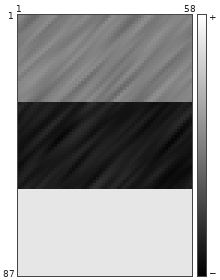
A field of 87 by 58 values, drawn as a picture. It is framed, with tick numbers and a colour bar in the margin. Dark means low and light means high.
The table splits into 3 rows of 1 panel. Panel 1,1: middling, slanting up to the right, faint in contrast. Panel 2,1: very low, slanting up to the right, faint in contrast. Panel 3,1: very high, flat.
